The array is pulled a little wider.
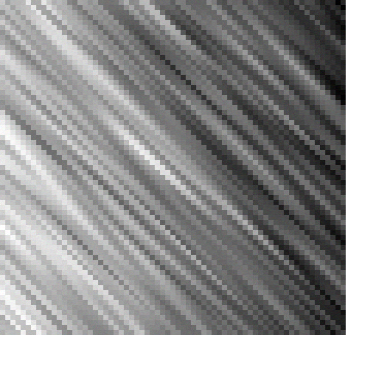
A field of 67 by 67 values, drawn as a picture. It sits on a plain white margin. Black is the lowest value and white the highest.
Average level on the scale: 50%. Ninth with the highest average: bottom left. Slope: up to the left. Odd rows or columns: none. Grain: diagonal, down to the right.
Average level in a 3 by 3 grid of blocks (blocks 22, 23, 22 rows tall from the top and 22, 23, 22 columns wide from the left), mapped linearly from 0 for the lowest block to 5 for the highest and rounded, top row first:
420 | 530 | 530
